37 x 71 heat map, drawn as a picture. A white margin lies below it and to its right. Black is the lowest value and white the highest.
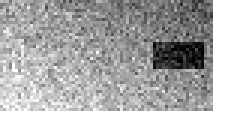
The ninth with the lowest average is the middle right. No regular stripes run through it. The ninth with the highest average is the bottom left. There is an overall slope up to the bottom left. In the middle right lies a patch that is lower than the rest.
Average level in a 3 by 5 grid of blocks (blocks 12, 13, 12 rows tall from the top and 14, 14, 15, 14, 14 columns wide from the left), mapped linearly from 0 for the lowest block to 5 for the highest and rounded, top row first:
3 3 2 2 1
4 4 3 2 0
5 4 4 3 3
